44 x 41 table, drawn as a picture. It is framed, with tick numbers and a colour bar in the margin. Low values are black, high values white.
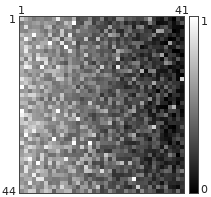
The grain is fine, like static. Overall the values sit about 40% of the way up the scale. Values rise toward the left. There are no regular stripes.
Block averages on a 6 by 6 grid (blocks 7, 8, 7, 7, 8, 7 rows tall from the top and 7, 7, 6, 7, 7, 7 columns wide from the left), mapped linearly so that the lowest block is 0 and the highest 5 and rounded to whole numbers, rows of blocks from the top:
4 4 2 2 1 0 | 5 4 3 2 1 0 | 5 4 3 2 1 0 | 5 4 3 2 1 0 | 5 4 3 2 1 0 | 5 4 3 2 2 1
